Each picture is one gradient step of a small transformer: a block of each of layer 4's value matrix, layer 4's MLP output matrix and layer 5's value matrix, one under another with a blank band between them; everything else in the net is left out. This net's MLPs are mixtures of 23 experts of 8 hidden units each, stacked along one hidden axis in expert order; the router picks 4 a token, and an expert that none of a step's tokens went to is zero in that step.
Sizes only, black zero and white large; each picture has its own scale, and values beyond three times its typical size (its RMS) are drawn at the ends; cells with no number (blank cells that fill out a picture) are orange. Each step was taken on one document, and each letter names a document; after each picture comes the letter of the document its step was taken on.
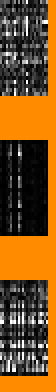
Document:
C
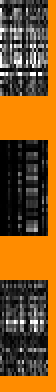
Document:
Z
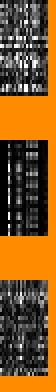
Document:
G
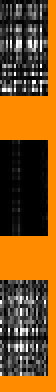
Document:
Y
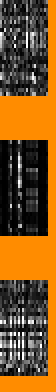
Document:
C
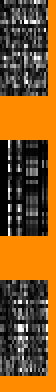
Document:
G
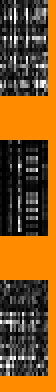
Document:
C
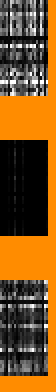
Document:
Y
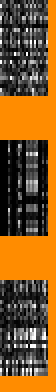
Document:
Z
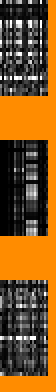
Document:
Y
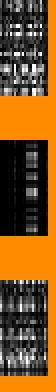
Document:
Y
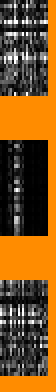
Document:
C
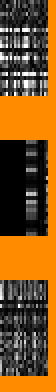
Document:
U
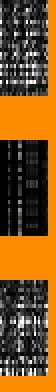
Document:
G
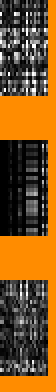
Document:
Z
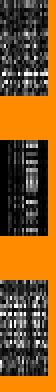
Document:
U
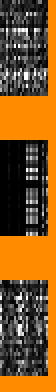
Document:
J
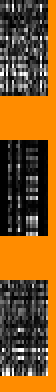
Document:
G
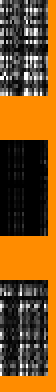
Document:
J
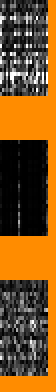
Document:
Z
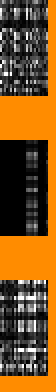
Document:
Z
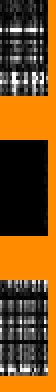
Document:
Y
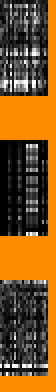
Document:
G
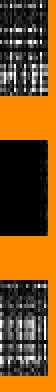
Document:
Y
